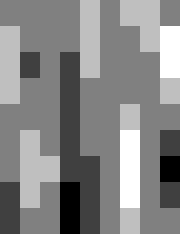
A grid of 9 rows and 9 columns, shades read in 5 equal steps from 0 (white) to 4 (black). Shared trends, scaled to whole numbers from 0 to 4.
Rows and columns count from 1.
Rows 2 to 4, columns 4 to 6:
2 1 2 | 3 1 2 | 3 2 2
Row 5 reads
2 2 2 3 2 2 1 2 2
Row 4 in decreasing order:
3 2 2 2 2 2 2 1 1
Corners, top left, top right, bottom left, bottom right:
2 2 3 2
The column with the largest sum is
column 4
